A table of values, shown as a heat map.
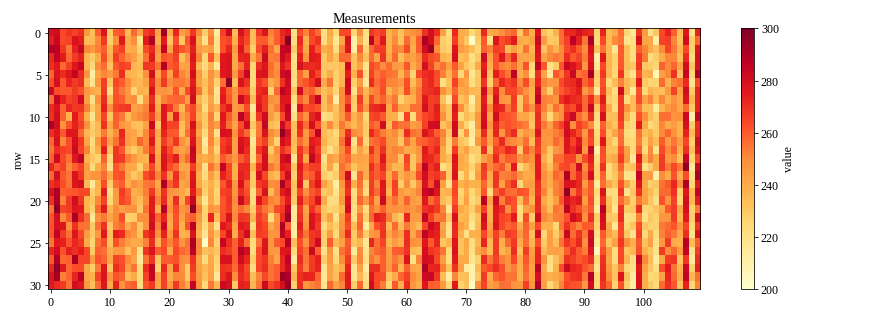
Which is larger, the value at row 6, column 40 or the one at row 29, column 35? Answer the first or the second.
the first
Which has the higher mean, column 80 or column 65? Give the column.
65
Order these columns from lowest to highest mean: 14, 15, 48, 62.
48, 15, 14, 62
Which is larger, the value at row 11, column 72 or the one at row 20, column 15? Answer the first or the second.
the first
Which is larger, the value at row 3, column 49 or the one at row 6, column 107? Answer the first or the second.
the second
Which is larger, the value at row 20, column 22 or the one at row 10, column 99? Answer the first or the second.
the second
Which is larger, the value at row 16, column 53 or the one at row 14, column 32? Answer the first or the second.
the second
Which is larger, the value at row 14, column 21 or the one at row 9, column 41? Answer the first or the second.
the first
